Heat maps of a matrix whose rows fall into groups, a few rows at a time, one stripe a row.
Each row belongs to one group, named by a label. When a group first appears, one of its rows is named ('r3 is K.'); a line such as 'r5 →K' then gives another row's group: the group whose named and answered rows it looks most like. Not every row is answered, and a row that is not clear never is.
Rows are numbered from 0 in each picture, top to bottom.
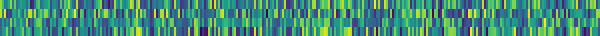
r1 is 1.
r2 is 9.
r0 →9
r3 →9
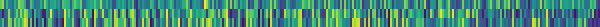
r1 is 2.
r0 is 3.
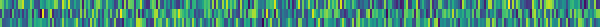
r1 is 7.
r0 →3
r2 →1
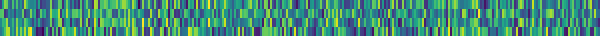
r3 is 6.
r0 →2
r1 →3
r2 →2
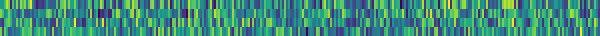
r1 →9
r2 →6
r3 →1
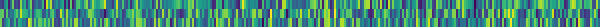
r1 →9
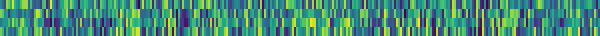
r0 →2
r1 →9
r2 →9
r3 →9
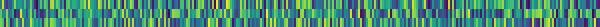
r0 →3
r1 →7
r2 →3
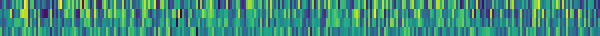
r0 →2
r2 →2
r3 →1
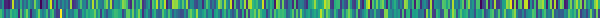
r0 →7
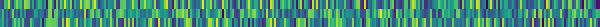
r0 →2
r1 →7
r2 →3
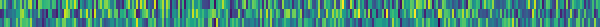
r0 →1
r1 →2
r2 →6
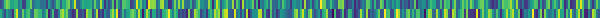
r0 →6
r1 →9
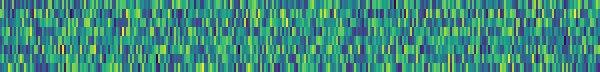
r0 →7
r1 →9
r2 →3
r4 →2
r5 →7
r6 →3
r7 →2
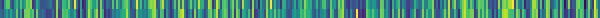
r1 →6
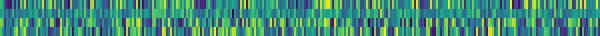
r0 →7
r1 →7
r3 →9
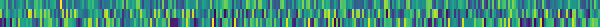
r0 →9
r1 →1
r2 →3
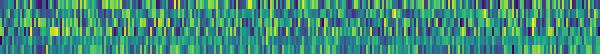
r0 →2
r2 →1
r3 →3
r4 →7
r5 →7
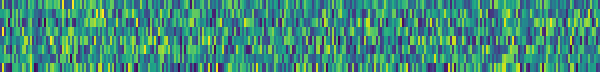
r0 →3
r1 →6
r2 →7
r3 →3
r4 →2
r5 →1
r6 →6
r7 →3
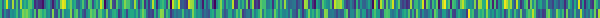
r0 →6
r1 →1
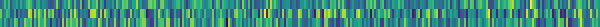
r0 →6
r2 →1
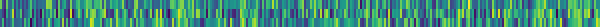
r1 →7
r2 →7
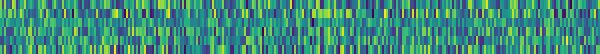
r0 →1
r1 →9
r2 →3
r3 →1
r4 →2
